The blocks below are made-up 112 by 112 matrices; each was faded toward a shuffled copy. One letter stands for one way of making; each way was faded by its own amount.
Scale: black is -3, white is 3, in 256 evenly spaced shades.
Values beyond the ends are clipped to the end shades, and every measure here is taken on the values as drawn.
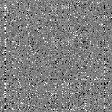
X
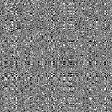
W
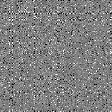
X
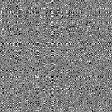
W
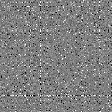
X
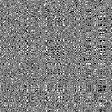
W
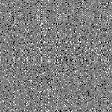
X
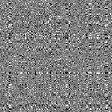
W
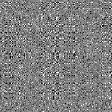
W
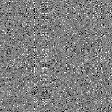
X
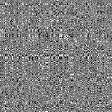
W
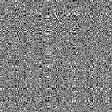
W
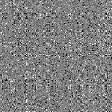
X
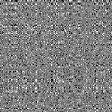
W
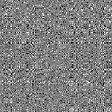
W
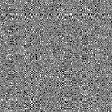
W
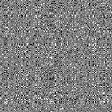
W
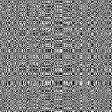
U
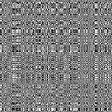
U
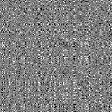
W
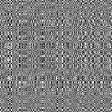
U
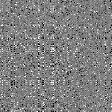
X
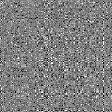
W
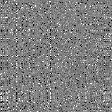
X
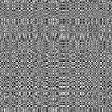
U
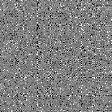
X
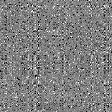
X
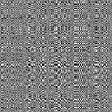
U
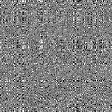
W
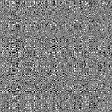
W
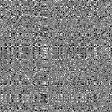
W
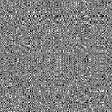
W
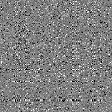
X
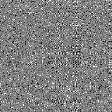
X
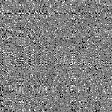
X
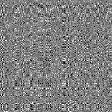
W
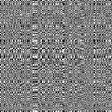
U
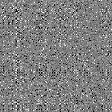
X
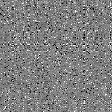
X
